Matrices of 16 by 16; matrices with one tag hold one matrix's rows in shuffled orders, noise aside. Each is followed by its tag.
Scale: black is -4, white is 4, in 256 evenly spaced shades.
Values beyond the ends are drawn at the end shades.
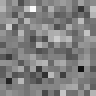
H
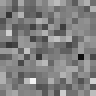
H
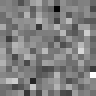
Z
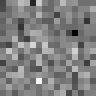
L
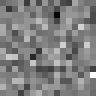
Z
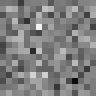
L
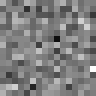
Z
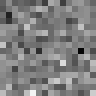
H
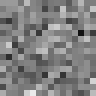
H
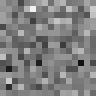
H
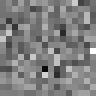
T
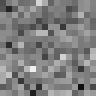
H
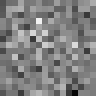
L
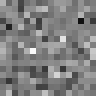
H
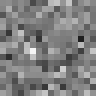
H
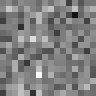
L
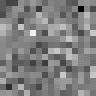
H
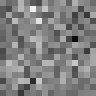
L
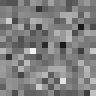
H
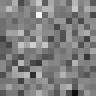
L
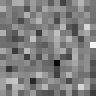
Z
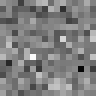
H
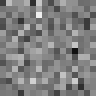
L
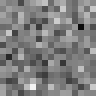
H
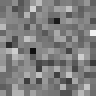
Z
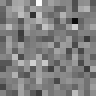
L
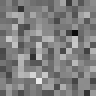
L
